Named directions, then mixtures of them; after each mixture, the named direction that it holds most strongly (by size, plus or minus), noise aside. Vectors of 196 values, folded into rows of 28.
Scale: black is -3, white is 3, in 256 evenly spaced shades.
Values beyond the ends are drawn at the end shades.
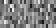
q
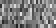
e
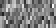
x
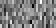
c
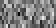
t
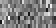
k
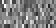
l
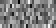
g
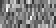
x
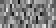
g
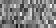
e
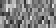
x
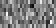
c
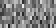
t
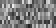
k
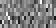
k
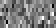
x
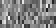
k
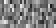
q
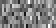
g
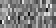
k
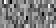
q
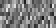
x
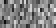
q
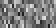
t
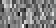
l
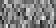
t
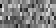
e
